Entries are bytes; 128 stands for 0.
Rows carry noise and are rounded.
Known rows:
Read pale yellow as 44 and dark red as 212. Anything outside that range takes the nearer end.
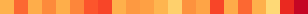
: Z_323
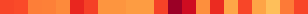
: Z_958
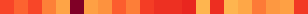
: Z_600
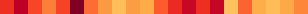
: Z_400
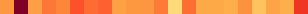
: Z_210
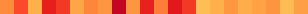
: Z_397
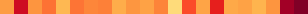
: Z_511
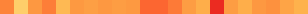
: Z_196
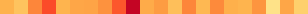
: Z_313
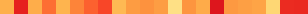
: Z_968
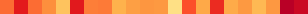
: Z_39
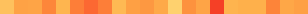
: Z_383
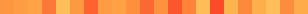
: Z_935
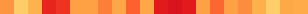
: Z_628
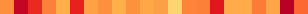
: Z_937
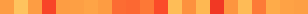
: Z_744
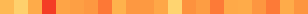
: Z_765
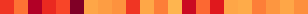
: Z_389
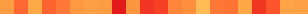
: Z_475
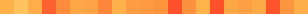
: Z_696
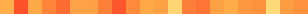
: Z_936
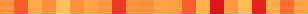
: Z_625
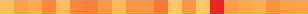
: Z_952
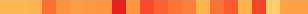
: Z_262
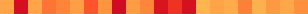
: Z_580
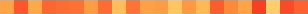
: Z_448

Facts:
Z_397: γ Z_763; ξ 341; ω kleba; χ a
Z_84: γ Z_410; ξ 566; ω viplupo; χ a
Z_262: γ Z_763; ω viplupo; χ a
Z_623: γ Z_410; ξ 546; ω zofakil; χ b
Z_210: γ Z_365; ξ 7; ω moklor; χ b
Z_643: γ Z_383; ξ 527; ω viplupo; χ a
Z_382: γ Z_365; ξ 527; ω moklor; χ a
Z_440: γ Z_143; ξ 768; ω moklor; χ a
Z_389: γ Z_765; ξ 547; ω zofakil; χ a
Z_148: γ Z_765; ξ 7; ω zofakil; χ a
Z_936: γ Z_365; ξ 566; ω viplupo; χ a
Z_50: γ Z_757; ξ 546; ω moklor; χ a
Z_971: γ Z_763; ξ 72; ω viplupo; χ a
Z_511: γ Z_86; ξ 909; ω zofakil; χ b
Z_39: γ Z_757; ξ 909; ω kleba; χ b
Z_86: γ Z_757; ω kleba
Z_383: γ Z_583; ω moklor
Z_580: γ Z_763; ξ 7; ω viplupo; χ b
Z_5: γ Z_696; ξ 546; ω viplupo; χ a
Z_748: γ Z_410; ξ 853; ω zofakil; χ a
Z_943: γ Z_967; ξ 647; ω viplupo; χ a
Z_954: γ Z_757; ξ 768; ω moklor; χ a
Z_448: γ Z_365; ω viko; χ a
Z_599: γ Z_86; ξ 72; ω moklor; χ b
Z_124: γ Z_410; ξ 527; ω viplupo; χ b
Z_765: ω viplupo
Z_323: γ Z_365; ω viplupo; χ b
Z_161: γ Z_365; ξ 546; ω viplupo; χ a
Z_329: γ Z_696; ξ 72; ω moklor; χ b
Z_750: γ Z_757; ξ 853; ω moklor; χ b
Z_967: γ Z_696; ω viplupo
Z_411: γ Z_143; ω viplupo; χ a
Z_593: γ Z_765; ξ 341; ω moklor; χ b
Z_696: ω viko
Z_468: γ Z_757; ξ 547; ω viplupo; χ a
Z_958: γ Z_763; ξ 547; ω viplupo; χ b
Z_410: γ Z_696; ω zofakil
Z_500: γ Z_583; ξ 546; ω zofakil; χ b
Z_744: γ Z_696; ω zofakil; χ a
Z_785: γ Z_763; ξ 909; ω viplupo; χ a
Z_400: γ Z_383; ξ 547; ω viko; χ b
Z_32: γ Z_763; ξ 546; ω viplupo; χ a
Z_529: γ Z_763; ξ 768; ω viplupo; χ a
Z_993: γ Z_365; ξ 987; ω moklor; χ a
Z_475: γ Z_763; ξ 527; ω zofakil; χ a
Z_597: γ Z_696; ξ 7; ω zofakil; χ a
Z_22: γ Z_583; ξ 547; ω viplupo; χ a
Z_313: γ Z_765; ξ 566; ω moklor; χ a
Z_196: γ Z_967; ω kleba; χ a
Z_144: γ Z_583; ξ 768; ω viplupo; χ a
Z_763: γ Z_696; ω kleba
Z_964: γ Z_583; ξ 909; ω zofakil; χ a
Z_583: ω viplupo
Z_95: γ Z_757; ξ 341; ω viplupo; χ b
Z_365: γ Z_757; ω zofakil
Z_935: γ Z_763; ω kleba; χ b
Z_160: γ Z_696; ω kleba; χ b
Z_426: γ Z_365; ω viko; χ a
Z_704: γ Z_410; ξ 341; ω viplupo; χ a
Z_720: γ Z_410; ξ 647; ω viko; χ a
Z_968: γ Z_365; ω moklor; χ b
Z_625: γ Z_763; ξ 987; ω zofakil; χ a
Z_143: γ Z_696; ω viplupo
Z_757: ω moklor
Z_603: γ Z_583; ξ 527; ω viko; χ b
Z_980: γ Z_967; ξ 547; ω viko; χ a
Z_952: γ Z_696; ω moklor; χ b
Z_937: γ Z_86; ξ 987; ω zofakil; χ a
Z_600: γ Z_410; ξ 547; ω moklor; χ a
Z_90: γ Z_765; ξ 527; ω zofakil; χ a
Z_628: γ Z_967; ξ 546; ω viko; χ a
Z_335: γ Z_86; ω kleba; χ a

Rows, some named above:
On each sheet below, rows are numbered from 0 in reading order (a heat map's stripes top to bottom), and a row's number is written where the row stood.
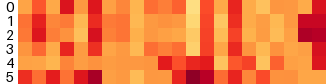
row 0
Z_964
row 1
Z_39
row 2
Z_39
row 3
Z_964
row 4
Z_785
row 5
Z_980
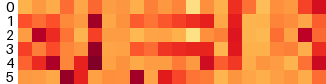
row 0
Z_954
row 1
Z_600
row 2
Z_937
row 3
Z_600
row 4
Z_468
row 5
Z_704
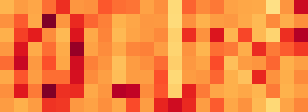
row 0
Z_161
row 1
Z_593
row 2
Z_599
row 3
Z_382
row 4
Z_603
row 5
Z_643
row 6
Z_148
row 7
Z_628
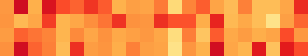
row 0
Z_95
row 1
Z_623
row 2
Z_335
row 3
Z_993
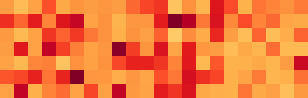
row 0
Z_440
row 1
Z_980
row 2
Z_144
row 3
Z_597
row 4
Z_748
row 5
Z_22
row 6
Z_580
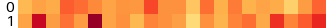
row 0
Z_50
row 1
Z_382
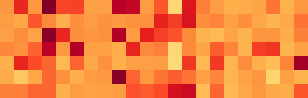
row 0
Z_148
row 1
Z_943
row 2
Z_704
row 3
Z_90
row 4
Z_750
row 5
Z_84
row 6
Z_720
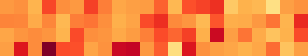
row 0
Z_500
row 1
Z_124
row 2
Z_329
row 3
Z_148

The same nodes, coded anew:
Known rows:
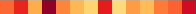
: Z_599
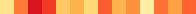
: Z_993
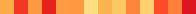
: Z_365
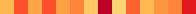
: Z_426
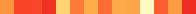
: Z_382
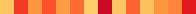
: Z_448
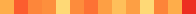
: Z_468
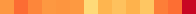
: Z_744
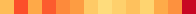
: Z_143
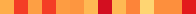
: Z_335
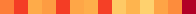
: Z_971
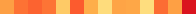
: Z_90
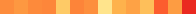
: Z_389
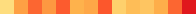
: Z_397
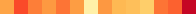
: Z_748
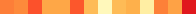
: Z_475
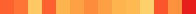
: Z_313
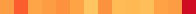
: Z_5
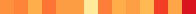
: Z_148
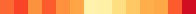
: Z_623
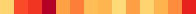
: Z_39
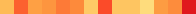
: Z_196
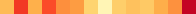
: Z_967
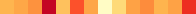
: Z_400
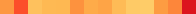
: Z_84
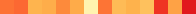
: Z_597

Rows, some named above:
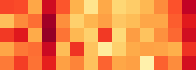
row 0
Z_329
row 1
Z_593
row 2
Z_599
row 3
Z_603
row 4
Z_954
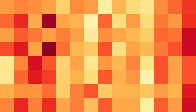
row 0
Z_600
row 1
Z_210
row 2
Z_748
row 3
Z_599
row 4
Z_937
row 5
Z_993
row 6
Z_22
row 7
Z_954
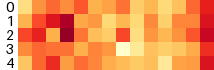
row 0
Z_397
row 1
Z_511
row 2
Z_599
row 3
Z_958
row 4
Z_785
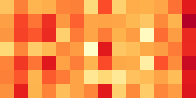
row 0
Z_628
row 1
Z_144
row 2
Z_382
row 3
Z_720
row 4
Z_954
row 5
Z_580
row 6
Z_936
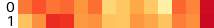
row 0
Z_440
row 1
Z_964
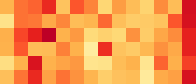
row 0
Z_643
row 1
Z_704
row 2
Z_511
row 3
Z_943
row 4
Z_625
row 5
Z_785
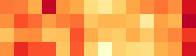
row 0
Z_500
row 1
Z_529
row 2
Z_980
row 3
Z_124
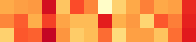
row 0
Z_400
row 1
Z_50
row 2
Z_95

